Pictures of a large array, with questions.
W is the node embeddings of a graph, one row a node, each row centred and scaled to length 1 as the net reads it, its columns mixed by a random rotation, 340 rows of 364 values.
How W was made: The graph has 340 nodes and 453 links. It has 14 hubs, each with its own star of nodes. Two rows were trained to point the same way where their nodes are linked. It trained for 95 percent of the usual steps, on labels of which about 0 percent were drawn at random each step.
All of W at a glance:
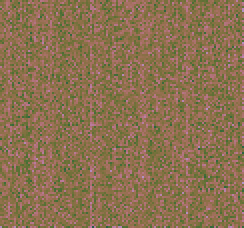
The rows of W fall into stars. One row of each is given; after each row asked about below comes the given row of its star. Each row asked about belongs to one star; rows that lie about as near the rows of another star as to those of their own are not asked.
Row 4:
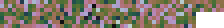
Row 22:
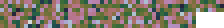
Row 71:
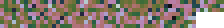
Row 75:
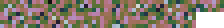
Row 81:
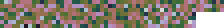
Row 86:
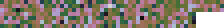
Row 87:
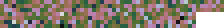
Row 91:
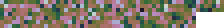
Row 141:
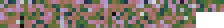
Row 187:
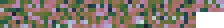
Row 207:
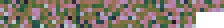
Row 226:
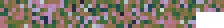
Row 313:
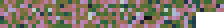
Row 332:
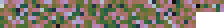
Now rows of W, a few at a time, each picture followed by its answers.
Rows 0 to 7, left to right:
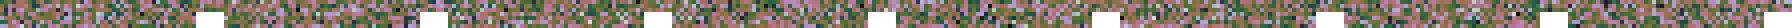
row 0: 71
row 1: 87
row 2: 187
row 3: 91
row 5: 71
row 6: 226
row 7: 22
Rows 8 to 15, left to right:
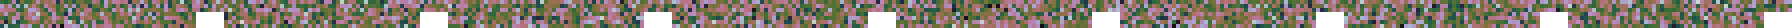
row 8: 207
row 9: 4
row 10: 332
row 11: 71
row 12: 187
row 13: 75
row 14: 332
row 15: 332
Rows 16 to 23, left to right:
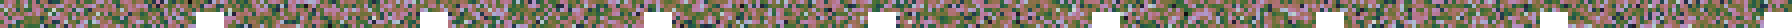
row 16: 75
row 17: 4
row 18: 226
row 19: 22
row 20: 81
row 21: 313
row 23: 71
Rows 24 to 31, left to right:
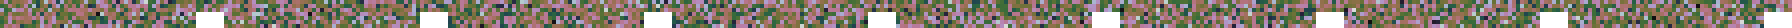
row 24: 313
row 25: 86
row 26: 86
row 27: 313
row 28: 187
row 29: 91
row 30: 91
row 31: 332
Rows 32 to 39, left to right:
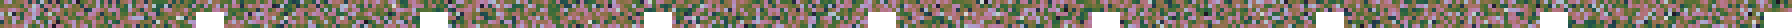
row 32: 75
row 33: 86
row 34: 226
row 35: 187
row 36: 226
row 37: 141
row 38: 226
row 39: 313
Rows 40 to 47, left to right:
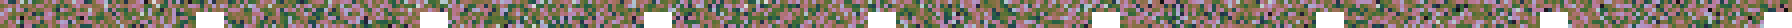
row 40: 141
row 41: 207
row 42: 332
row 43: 22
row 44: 86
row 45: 86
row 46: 22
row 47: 226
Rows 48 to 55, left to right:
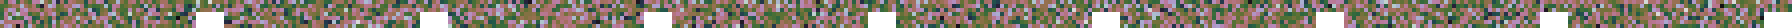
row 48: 91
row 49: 313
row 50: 226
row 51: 141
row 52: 81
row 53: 207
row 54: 226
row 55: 86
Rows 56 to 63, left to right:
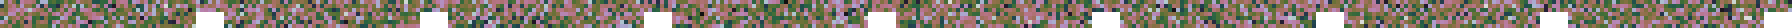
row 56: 91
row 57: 207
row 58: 4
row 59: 332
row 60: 226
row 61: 4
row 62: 86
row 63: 75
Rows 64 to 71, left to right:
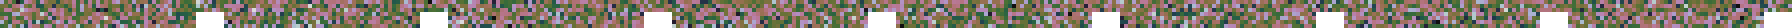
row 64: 91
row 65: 207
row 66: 81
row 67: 75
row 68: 332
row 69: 313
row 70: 81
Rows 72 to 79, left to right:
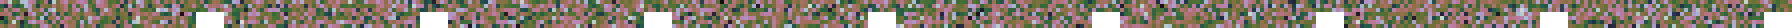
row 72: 313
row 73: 86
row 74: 141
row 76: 71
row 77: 91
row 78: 313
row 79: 226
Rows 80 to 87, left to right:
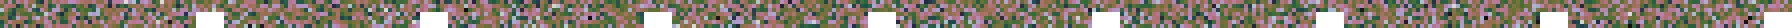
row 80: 22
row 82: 207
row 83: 71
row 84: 75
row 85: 332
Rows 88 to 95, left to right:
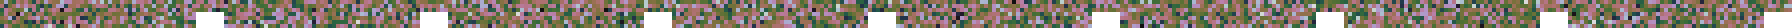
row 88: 332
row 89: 75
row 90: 91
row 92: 71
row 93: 141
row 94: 207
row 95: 71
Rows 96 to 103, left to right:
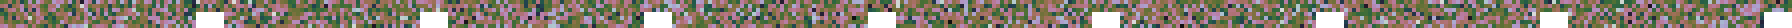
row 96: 226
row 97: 75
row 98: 187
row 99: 4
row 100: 332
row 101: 81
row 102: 22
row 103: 86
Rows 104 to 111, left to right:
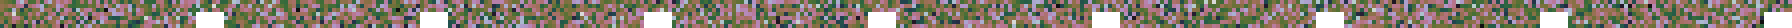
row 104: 87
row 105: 87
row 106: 22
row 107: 75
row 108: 187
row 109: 4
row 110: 75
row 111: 86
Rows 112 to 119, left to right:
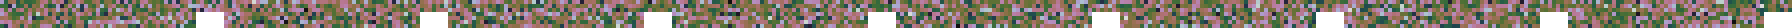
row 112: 86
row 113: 4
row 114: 4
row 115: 313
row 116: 87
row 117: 141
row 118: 4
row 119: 141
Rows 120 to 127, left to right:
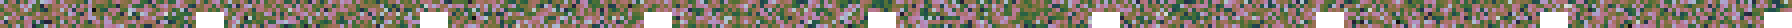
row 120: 91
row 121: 81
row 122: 187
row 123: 313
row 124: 71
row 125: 207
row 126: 187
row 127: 207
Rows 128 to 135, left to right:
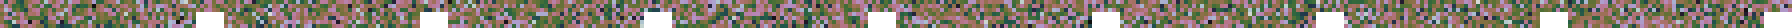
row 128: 4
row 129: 75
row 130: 75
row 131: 4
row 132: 86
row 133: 91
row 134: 91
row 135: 187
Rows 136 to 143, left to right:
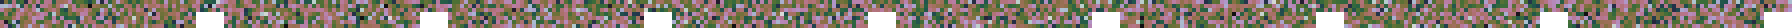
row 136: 207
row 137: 87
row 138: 226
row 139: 87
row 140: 75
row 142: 226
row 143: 332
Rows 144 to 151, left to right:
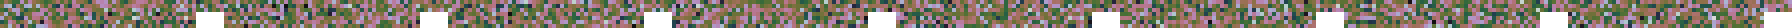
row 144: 141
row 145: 86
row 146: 86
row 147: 313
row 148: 141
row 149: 91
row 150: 226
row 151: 87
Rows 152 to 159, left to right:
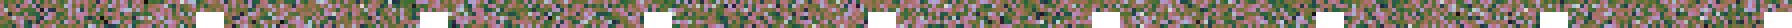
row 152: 4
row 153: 75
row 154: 313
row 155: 86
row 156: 71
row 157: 71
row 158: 313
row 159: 207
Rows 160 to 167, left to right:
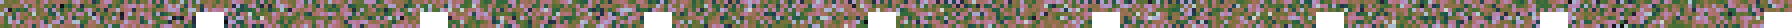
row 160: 86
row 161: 22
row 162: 313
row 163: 86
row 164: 86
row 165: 207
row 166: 22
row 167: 75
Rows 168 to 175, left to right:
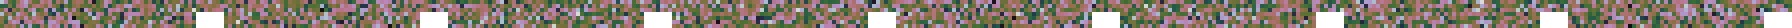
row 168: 81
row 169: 87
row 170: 207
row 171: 4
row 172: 4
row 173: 207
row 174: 313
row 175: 87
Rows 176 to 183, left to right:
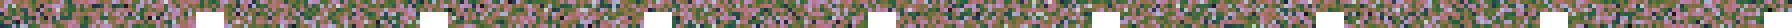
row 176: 22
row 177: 71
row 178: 226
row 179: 313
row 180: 141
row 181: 4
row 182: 71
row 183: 313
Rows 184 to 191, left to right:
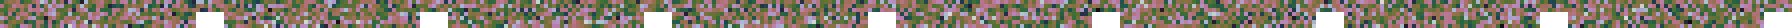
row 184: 226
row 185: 75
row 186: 187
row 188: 226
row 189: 81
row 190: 87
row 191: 81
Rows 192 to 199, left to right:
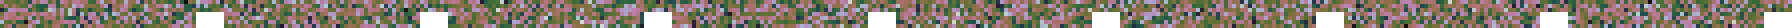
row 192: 91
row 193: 332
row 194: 313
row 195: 141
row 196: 87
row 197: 4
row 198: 87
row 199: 226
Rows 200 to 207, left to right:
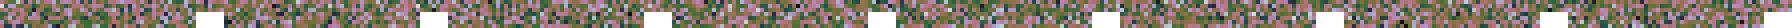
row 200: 332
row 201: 141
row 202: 81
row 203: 22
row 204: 187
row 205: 22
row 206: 75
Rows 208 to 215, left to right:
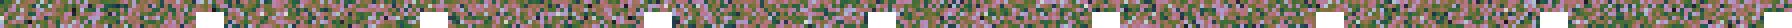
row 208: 226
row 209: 87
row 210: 87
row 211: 313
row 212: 86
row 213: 71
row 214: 4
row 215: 86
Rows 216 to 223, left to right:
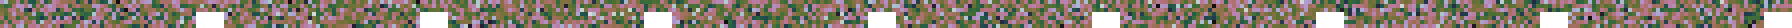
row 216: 71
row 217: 226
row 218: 141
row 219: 332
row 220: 4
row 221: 4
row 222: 226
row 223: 91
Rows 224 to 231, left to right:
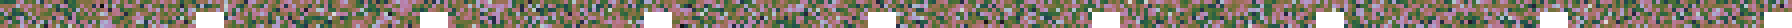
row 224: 187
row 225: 4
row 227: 87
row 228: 81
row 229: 4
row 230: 87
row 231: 91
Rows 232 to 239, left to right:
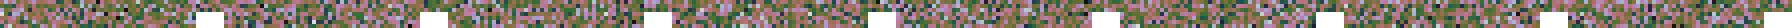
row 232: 81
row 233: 4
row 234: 91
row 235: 226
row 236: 226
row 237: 141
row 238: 332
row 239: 4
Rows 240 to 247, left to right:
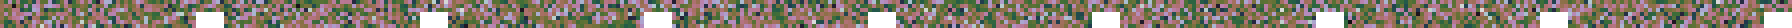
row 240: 87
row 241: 187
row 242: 87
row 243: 226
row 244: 207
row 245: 81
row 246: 87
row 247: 141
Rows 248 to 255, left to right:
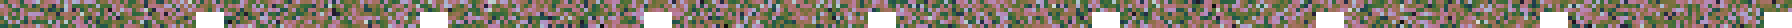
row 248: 4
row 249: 187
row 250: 332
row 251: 75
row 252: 207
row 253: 187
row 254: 75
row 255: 313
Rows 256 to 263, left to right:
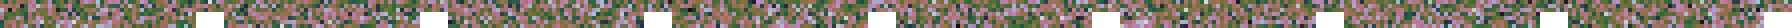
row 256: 187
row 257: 187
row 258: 141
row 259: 187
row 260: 87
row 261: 71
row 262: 313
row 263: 87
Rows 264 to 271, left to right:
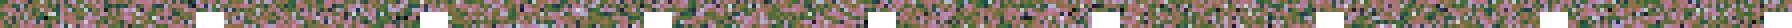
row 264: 226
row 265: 91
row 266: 226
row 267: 86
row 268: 332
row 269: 91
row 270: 332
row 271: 91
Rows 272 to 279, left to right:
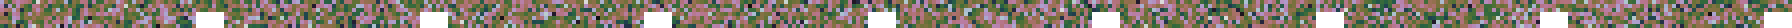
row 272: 87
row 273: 71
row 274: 81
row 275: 313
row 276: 91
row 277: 91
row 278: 22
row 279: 71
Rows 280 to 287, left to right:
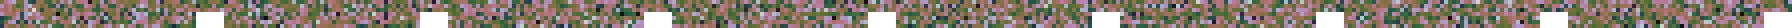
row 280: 313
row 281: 75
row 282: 226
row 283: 226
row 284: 86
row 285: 86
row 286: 332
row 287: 332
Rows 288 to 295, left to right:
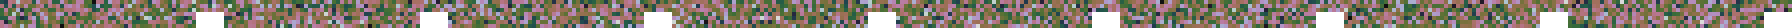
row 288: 87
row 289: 187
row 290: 4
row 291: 91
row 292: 75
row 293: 187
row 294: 22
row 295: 313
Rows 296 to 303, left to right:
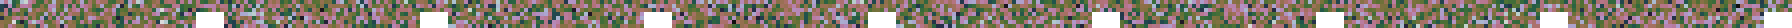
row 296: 81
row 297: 207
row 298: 71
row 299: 4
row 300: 71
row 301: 4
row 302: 81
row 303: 71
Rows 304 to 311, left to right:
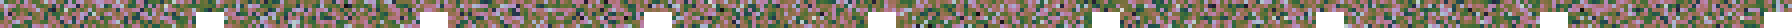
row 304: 4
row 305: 22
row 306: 22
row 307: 4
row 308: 141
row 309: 22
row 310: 71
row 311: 187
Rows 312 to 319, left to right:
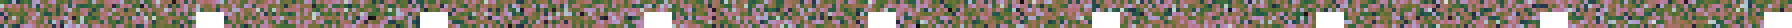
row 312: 207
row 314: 87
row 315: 91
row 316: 141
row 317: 187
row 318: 332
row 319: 71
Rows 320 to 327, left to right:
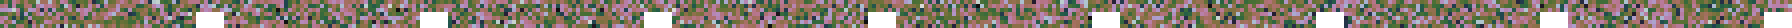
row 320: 87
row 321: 4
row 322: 187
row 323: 86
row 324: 86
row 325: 313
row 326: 313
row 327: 71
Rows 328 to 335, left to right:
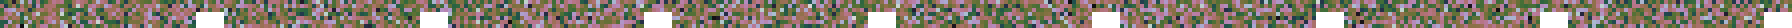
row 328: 141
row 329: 187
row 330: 86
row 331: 75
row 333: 91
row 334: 22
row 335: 141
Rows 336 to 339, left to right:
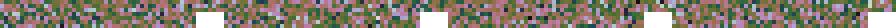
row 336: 207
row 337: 75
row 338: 187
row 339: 91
